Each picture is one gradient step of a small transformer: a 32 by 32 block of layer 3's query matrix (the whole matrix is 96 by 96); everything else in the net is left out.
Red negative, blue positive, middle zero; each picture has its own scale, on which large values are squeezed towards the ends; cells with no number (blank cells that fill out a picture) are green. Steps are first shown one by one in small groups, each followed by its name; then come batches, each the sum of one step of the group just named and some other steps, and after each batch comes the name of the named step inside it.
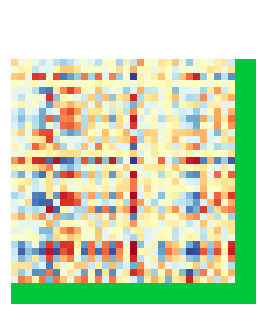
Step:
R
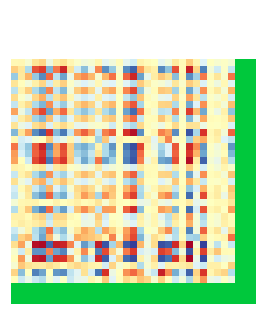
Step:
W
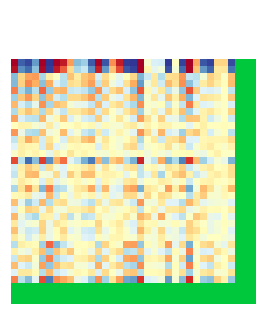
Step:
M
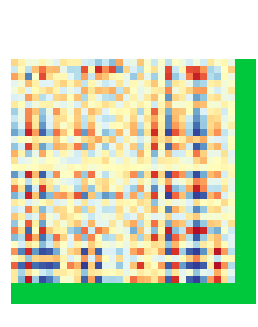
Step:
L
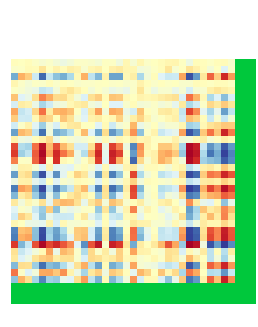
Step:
R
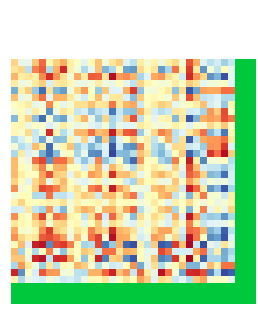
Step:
W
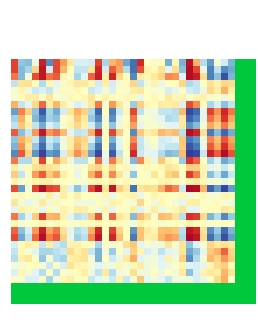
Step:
M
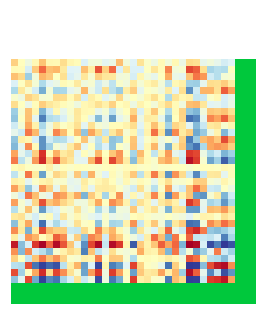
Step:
L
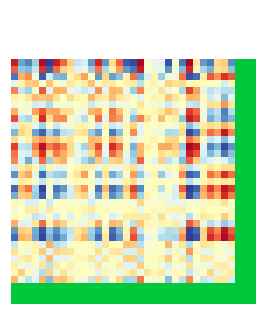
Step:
M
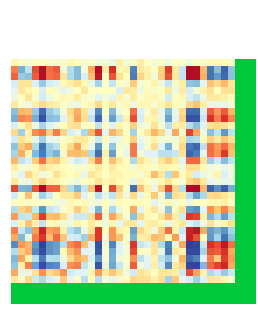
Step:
L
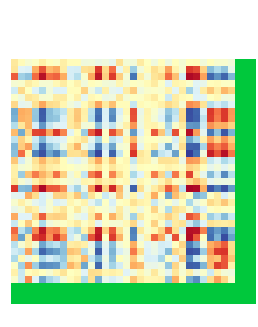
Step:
L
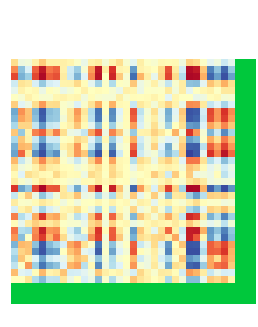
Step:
L
